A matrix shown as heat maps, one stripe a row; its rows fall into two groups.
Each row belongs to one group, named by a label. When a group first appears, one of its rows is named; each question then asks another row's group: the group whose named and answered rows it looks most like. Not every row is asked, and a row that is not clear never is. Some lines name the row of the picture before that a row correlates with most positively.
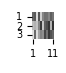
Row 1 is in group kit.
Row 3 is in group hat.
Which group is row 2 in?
hat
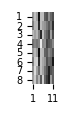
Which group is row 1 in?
kit
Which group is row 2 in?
kit
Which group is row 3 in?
hat
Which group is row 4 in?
kit
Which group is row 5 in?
kit
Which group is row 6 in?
kit
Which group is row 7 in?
kit
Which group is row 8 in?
hat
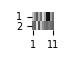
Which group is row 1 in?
hat
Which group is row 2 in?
kit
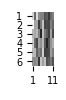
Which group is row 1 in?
hat
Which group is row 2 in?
hat
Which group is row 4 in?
hat
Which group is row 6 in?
kit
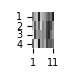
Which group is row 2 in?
kit
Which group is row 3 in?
hat
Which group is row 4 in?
kit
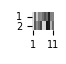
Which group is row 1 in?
hat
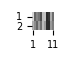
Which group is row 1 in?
hat
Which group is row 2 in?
hat
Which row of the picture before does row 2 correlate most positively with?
2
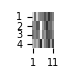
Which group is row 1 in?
hat
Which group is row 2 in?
kit
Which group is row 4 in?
hat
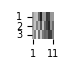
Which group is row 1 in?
hat
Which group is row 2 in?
hat
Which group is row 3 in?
kit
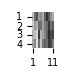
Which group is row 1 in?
hat
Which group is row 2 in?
hat
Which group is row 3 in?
kit
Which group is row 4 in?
kit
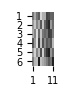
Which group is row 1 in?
kit
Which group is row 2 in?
hat
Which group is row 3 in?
kit
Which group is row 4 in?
kit
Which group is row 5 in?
hat
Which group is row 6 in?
kit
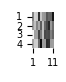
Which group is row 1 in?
kit
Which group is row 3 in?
hat
